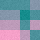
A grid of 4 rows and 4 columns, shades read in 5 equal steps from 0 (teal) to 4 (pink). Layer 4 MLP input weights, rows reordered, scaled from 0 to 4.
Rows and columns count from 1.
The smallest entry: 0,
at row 2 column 3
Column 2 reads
1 2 3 4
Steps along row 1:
same same up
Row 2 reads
2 2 0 1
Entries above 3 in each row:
0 0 0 2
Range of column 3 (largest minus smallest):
3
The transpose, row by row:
1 2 3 4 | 1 2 3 4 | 1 0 1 3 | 2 1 3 1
